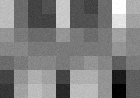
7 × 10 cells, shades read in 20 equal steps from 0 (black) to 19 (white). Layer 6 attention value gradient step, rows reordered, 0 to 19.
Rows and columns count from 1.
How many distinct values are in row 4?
3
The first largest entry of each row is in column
9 9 9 9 7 3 3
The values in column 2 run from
8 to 12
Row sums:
99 96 95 95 93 92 92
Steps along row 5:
up up same down up up down down up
